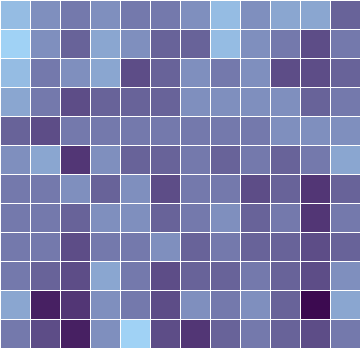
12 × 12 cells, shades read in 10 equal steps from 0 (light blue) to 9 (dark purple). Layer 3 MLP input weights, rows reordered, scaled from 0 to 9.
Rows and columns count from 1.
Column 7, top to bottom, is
3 5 3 3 4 4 4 4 5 5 3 7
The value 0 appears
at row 2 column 1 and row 12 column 5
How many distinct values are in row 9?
4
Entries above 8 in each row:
0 0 0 0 0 0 0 0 0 0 1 0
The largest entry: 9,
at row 11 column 11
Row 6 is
3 2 7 3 5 5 4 5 4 5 4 2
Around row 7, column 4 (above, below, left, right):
3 3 3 3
